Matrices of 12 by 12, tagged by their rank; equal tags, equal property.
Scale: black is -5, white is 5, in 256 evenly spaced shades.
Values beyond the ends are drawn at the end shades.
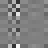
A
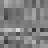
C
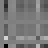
A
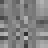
C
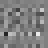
C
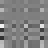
A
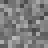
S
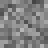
S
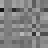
C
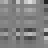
A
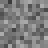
S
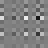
A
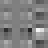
A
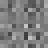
C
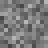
S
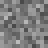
S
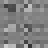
C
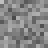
S
